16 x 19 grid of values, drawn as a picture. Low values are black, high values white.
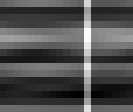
Column 13 stands out from the rest. The bottom left is the calmest part. Overall the values sit about 30% of the way up the scale. The grain runs across in streaks.
